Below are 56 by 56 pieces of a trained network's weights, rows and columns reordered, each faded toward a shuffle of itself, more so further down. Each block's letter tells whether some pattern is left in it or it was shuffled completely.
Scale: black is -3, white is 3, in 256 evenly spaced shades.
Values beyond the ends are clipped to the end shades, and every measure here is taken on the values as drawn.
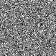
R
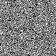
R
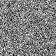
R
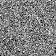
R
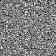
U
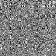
U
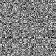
U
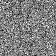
R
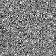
U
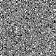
U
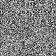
U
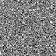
U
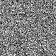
R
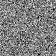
R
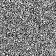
R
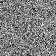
R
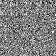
U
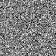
U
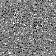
U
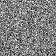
U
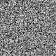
R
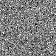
R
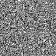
U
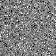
U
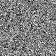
R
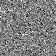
R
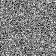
R
